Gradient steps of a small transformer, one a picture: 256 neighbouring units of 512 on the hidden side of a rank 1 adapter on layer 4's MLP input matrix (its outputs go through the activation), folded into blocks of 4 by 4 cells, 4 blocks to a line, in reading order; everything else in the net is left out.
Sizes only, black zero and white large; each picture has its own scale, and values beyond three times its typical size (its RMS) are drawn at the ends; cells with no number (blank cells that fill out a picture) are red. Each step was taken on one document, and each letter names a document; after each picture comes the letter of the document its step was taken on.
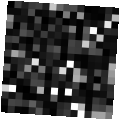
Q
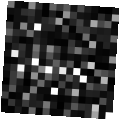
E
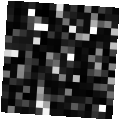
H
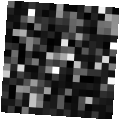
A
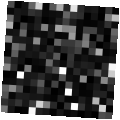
Q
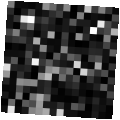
A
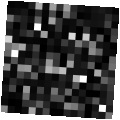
Q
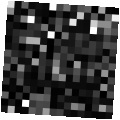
A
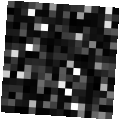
Q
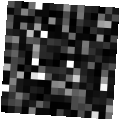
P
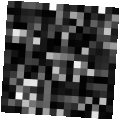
A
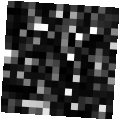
H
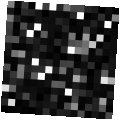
E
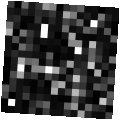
E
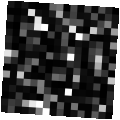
H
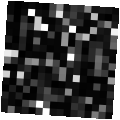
H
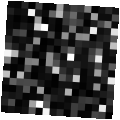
H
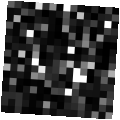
E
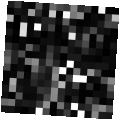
Q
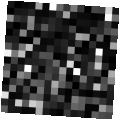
Q
